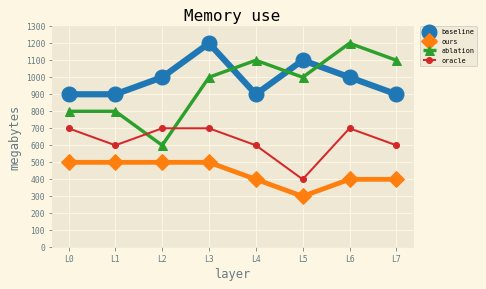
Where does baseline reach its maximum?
L3
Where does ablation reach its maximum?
L6
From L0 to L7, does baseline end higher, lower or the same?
the same
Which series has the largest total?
baseline
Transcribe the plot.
Title: Memory use
x-axis: layer, ticks L0 L1 L2 L3 L4 L5 L6 L7
y-axis: megabytes, ticks 0 100 200 300 400 500 600 700 800 900 1000 1100 1200 1300
Legend: baseline, ours, ablation, oracle
Values:
baseline: 900 900 1000 1200 900 1100 1000 900
ours: 500 500 500 500 400 300 400 400
ablation: 800 800 600 1000 1100 1000 1200 1100
oracle: 700 600 700 700 600 400 700 600
